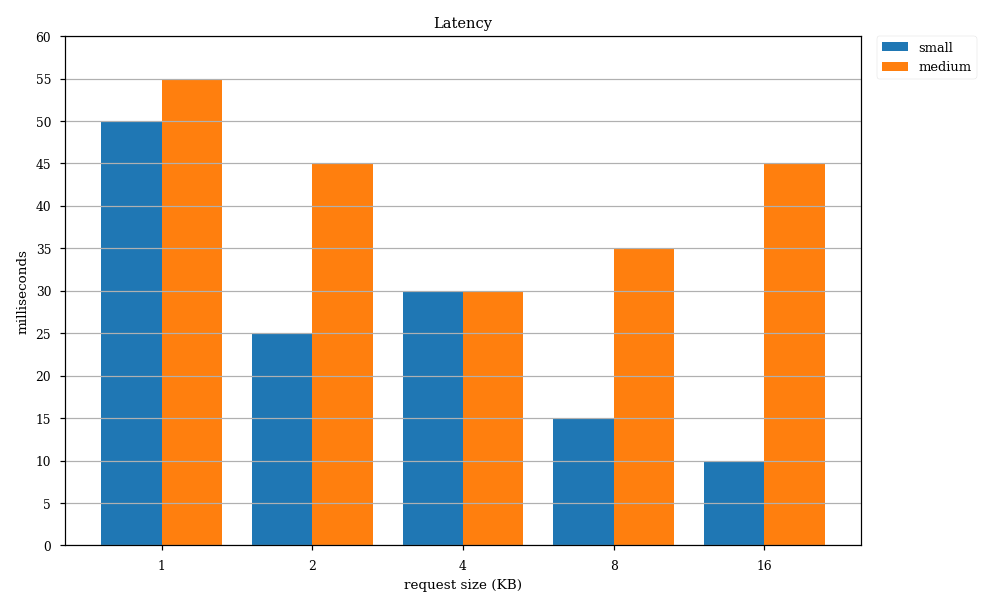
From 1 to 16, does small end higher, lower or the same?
lower
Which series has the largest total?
medium
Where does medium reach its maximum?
1
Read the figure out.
Title: Latency
x-axis: request size (KB), ticks 1 2 4 8 16
y-axis: milliseconds, ticks 0 5 10 15 20 25 30 35 40 45 50 55 60
Legend: small, medium
Values:
small: 50 25 30 15 10
medium: 55 45 30 35 45
